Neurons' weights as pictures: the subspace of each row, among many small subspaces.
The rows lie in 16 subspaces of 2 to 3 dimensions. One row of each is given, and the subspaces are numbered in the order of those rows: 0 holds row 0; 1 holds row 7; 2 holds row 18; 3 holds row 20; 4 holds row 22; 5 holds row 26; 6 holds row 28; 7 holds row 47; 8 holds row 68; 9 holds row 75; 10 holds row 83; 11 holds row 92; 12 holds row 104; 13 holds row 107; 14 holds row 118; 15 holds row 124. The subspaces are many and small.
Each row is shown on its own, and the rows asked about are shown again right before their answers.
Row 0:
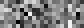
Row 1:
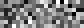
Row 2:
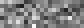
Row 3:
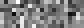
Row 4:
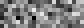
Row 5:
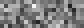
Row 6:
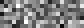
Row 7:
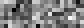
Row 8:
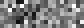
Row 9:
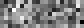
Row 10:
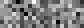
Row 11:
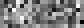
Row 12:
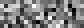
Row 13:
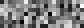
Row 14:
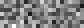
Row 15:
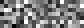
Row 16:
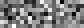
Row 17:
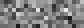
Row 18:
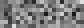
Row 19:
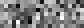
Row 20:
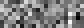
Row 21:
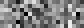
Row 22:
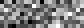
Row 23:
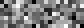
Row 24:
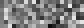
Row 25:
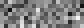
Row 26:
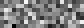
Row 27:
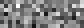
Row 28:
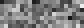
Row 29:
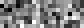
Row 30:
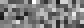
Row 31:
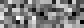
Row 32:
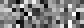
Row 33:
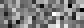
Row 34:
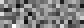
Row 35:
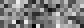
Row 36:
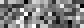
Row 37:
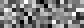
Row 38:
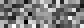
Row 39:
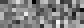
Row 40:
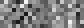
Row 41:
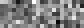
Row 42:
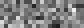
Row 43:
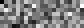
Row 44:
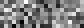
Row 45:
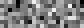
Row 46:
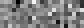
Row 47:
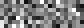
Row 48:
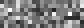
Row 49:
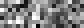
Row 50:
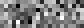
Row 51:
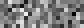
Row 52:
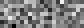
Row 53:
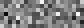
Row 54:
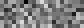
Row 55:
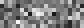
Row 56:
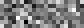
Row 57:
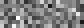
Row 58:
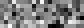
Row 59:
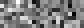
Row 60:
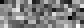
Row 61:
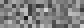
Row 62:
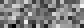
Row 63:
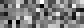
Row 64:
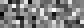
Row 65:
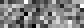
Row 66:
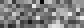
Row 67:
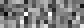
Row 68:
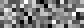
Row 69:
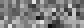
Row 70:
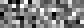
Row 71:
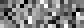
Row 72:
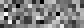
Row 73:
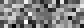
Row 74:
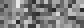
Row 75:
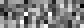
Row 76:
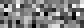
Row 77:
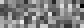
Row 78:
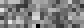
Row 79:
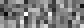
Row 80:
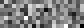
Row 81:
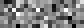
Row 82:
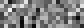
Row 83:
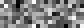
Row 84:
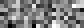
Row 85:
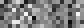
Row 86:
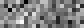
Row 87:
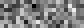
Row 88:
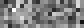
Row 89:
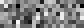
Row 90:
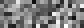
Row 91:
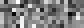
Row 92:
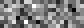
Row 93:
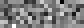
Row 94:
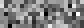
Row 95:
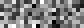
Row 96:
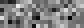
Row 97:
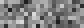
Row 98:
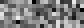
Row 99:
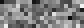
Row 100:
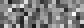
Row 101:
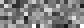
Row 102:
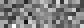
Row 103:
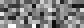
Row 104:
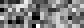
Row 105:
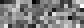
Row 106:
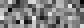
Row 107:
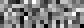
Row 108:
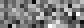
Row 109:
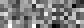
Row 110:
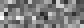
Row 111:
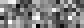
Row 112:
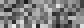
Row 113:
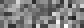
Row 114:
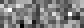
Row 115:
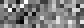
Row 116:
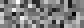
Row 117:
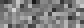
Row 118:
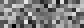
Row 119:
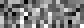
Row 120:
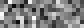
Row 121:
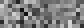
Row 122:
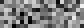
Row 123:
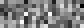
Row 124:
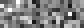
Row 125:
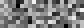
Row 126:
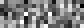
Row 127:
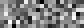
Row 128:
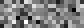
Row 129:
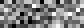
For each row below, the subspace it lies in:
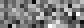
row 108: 7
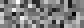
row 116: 15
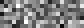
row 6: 5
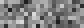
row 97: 1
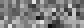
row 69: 7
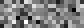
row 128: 11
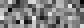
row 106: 3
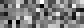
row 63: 5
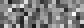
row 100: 0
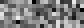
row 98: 13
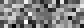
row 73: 14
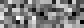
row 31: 0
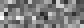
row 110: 13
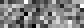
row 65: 6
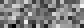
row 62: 14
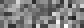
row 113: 8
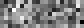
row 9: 1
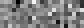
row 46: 0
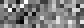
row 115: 1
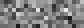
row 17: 12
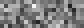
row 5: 11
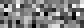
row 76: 7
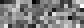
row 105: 6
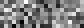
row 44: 8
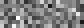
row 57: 7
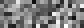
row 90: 8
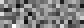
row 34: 5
